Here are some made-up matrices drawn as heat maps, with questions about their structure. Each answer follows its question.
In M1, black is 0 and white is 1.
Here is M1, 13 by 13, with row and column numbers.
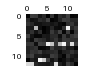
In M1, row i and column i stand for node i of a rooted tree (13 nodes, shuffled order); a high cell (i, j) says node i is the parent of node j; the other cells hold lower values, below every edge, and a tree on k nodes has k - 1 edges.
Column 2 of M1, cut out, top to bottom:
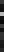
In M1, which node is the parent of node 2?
3
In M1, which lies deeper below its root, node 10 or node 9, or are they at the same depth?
node 10
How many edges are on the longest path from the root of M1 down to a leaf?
4
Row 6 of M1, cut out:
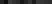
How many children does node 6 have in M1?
0
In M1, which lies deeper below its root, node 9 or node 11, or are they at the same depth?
the same depth
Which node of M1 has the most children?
7
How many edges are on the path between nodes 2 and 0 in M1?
5
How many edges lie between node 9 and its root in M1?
2
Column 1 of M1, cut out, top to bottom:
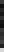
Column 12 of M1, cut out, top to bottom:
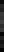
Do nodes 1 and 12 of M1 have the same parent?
no
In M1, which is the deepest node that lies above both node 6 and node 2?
7
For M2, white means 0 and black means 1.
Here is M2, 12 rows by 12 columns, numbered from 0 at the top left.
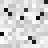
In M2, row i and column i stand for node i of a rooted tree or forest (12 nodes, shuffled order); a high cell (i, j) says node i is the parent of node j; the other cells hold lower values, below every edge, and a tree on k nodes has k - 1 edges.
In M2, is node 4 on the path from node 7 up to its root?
yes
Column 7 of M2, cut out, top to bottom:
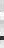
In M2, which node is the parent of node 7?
9
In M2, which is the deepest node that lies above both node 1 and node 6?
2
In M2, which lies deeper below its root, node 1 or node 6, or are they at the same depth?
the same depth
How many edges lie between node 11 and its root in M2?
4
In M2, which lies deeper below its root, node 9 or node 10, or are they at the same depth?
the same depth
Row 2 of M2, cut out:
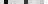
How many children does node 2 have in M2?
2
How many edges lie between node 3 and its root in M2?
0
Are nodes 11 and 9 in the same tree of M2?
no
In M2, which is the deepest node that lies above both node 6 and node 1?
2
